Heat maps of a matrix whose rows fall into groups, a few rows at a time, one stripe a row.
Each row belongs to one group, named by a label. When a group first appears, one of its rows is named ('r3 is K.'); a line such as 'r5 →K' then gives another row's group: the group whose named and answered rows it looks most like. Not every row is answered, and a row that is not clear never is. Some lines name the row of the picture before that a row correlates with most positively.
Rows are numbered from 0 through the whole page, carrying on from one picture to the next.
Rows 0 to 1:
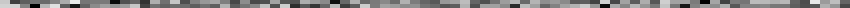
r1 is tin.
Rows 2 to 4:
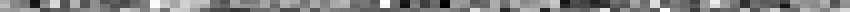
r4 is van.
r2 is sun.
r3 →sun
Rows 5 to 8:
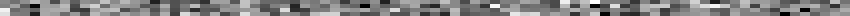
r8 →sun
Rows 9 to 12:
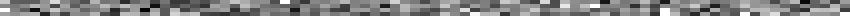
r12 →van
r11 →tin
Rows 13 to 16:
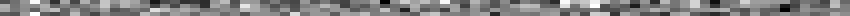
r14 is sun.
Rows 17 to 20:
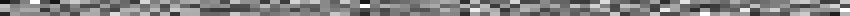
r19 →van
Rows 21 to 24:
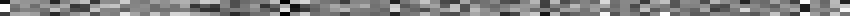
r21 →van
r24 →van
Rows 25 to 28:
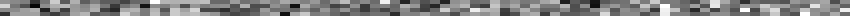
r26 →tin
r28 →van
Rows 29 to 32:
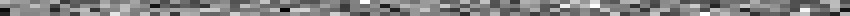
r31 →van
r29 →tin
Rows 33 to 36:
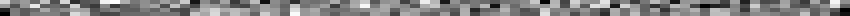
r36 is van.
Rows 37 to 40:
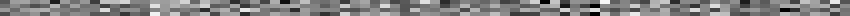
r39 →sun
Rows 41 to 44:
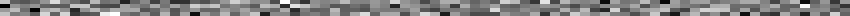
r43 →tin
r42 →van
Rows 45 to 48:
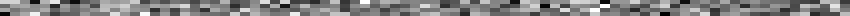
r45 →tin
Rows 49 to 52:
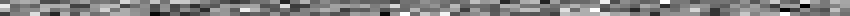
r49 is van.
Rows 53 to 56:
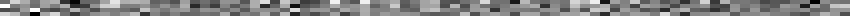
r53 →tin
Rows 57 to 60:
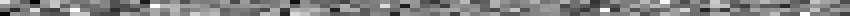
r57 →tin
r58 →sun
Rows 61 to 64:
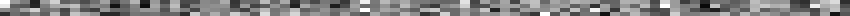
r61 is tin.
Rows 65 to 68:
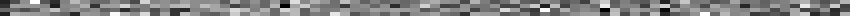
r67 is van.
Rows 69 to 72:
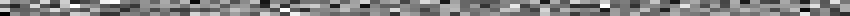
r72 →van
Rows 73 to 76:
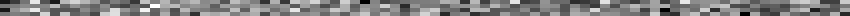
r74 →sun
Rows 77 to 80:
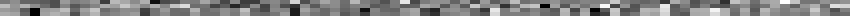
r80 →tin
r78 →van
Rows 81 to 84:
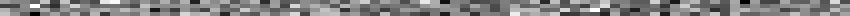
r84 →sun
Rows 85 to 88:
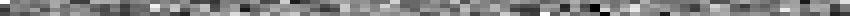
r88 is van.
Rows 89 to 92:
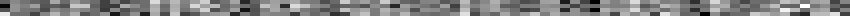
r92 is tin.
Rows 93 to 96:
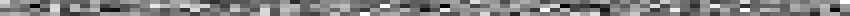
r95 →van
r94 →sun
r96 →tin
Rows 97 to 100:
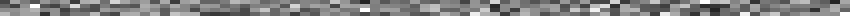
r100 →van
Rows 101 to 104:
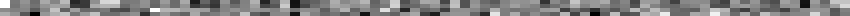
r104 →tin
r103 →sun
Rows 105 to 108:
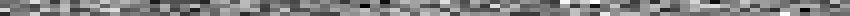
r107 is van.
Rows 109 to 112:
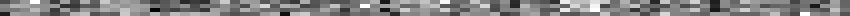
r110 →tin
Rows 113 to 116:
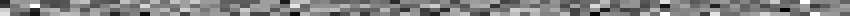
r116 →tin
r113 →van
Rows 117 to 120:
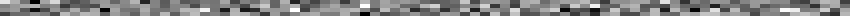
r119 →sun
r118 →tin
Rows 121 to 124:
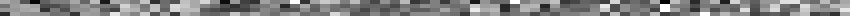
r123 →van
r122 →van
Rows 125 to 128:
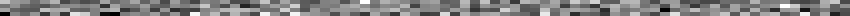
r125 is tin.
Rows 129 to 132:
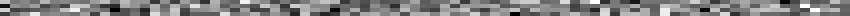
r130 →van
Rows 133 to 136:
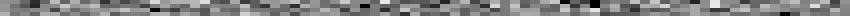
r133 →sun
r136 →sun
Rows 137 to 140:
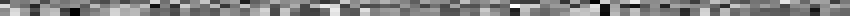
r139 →tin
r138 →sun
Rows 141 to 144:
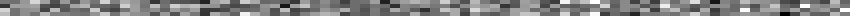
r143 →van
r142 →van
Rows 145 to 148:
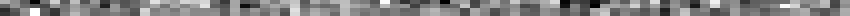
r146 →sun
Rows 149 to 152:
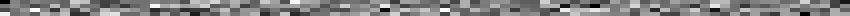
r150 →sun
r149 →van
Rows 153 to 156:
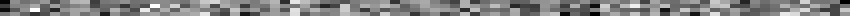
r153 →van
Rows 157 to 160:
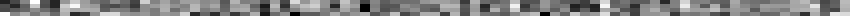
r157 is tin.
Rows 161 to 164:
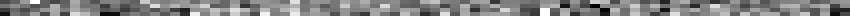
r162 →sun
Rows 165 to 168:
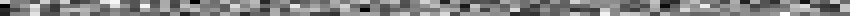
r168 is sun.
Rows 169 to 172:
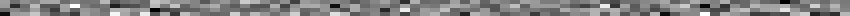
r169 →sun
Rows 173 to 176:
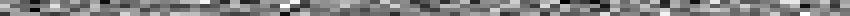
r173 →sun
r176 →van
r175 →tin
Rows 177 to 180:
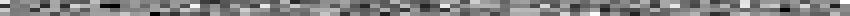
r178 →van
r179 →sun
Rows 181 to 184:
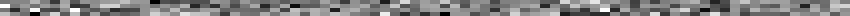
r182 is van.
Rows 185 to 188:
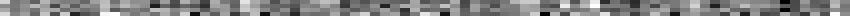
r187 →sun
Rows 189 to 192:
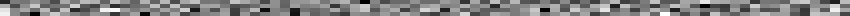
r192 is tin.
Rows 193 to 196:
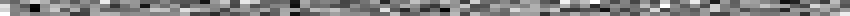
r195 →sun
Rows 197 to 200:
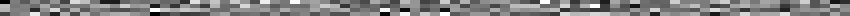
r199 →sun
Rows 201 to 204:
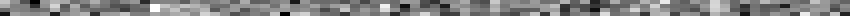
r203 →sun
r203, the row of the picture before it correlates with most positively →199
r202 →sun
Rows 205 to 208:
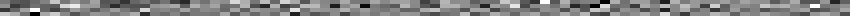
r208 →tin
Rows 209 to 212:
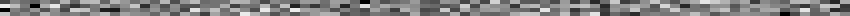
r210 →tin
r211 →van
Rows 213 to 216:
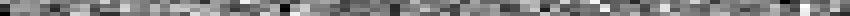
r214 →van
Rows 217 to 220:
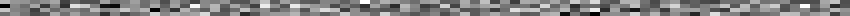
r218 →van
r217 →tin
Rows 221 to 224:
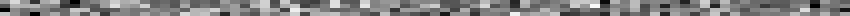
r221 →tin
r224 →sun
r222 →tin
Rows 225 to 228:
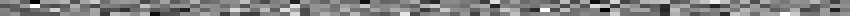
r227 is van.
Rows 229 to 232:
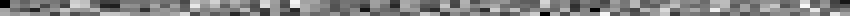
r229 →van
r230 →van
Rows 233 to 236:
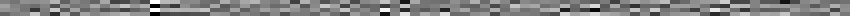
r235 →sun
